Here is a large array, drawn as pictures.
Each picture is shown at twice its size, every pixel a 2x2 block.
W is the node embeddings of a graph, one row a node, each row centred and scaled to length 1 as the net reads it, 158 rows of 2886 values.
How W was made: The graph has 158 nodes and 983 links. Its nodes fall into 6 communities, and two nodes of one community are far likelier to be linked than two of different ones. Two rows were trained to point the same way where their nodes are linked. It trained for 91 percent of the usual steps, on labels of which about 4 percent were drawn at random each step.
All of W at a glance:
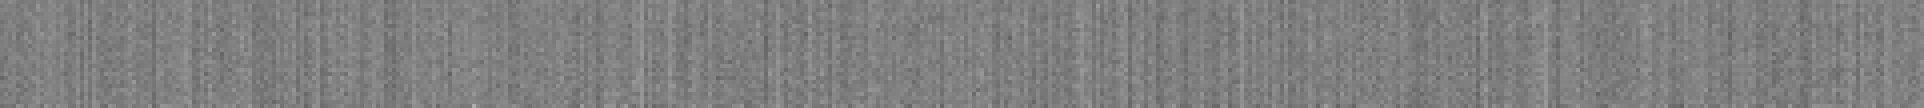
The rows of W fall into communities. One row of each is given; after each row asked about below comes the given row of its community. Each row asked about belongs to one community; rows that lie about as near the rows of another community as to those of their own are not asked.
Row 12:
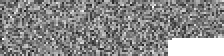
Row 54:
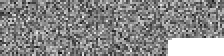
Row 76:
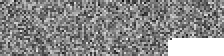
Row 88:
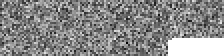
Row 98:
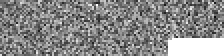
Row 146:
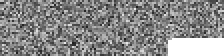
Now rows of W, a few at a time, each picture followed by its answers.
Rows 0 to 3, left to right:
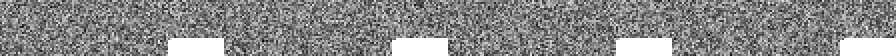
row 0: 146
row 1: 88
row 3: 88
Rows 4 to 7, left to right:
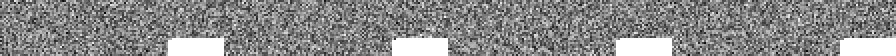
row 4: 54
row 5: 76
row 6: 12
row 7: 54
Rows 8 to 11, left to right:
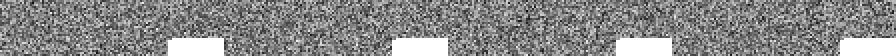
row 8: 76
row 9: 98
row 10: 88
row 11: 88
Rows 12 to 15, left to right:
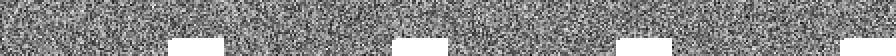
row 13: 88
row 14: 76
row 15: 98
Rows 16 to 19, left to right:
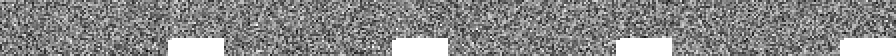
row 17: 76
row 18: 98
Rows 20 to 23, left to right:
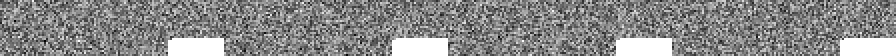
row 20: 12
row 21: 146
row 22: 146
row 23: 12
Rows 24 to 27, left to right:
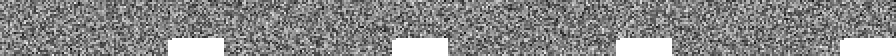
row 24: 146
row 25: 12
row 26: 88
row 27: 12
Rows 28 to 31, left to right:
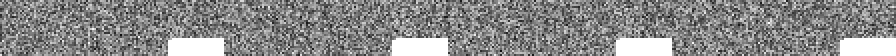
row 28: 88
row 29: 88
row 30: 88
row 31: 12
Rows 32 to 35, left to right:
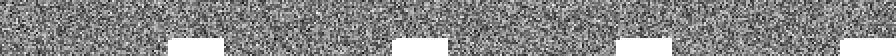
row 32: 146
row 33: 12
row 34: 98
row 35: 12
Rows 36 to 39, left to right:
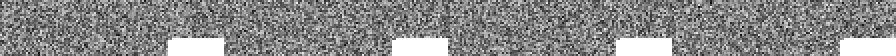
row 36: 88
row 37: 76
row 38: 76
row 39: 12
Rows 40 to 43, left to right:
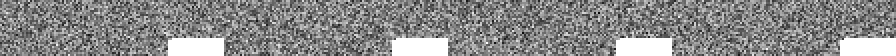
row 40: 146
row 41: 76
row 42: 54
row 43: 76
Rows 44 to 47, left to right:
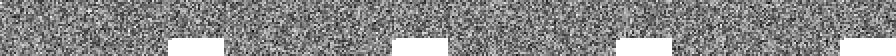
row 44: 12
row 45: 98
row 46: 88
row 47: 54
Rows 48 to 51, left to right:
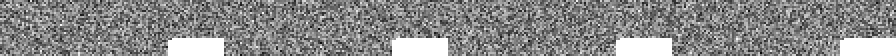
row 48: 76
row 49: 146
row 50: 88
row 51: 98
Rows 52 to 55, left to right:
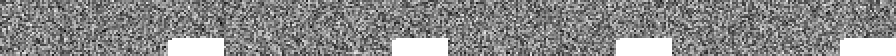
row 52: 76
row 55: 98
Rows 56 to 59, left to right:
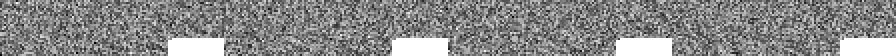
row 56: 146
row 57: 76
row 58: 76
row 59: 76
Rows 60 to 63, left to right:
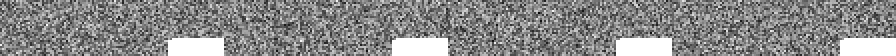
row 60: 98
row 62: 12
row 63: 146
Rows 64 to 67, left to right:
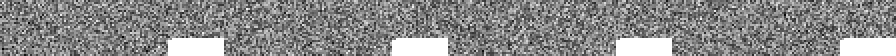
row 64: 54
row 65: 54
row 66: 98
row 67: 12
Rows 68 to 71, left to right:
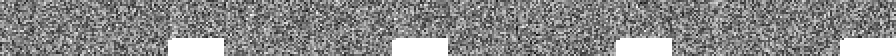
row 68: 146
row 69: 88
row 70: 76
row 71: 54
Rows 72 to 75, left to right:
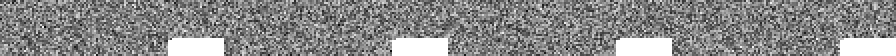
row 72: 88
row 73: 98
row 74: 76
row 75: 12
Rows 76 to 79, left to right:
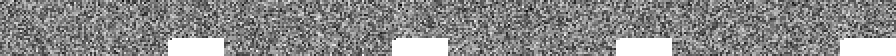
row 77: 88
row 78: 54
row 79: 146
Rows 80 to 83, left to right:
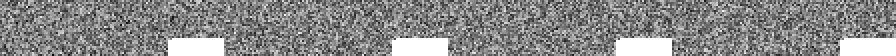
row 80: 12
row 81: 76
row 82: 76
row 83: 54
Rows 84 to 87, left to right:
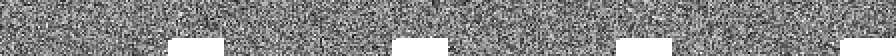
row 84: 88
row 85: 54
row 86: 12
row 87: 146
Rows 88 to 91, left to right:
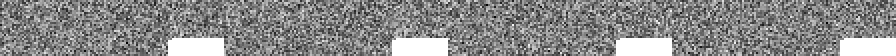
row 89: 88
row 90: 54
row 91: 54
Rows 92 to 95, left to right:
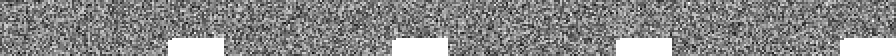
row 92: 12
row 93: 98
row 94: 146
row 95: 98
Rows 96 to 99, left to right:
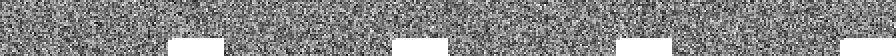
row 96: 88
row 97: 146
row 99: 12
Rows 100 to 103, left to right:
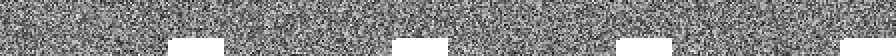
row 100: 76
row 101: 98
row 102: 76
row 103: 54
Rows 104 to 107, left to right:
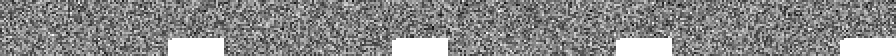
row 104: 54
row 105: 12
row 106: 54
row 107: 12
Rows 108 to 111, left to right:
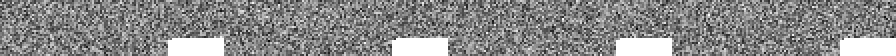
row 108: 54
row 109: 76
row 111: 76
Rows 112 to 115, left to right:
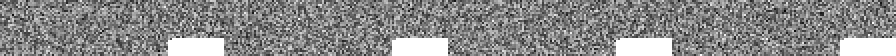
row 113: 76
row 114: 12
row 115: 54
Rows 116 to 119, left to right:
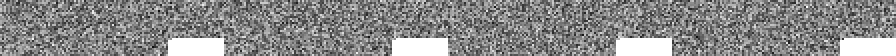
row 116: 54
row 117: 54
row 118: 88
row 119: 98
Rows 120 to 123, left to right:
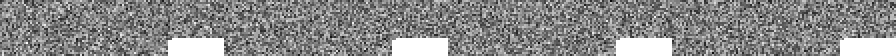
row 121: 12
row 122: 76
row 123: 54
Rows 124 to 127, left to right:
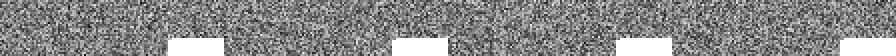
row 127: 76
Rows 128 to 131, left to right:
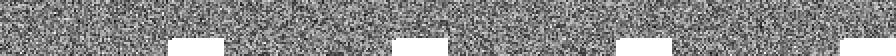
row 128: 12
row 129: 54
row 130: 76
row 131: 12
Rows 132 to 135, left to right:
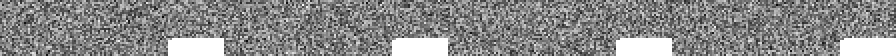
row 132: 12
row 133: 12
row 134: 76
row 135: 12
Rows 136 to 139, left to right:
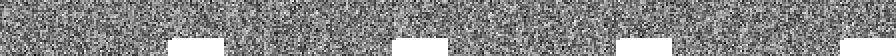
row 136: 88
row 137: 88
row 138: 98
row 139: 98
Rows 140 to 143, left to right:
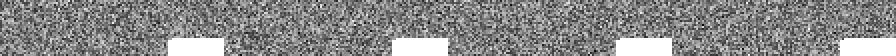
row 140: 88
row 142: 76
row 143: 12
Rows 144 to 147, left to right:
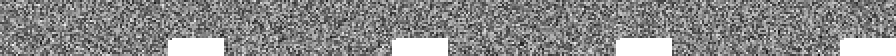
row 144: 76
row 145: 54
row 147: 146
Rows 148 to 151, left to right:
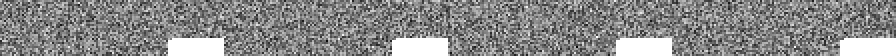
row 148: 54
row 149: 12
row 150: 88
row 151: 76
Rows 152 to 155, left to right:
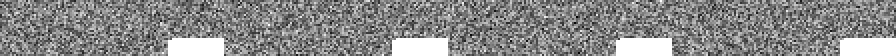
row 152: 76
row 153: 54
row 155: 12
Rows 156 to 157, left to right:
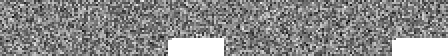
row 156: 12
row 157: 98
